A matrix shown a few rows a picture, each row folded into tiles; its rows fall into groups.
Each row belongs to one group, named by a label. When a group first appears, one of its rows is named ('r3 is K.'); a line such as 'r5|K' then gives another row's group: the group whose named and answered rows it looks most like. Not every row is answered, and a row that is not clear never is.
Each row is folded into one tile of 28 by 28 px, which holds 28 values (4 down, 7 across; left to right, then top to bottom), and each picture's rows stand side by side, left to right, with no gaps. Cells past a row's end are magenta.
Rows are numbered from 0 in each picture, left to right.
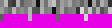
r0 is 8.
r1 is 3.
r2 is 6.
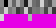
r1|3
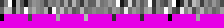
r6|8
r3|3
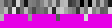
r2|6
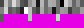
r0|6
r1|3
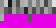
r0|3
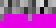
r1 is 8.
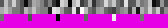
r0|6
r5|6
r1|6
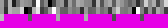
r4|6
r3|3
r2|3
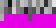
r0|3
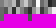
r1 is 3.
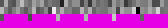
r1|6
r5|6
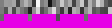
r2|8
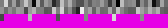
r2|6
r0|8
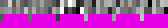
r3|3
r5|3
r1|6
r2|6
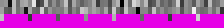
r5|8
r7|3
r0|3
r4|3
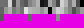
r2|6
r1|6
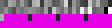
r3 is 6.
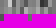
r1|6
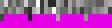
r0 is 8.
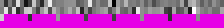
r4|6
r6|6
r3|8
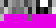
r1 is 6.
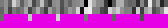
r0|6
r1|3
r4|6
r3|6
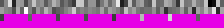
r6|3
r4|8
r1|8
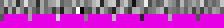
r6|3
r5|8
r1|3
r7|8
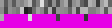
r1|3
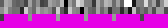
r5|8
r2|3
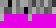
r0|3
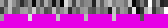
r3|3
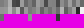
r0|6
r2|6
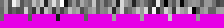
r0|6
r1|8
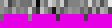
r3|8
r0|8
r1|3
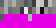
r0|6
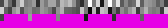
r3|8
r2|6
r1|3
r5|6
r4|8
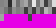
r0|3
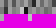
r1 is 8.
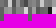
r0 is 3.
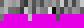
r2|8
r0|6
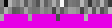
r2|8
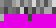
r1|8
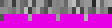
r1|3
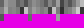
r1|6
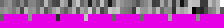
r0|6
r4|6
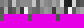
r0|6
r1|8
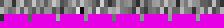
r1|8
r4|6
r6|3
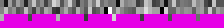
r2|3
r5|6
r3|6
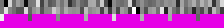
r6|3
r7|8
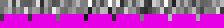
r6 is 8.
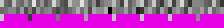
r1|8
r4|3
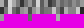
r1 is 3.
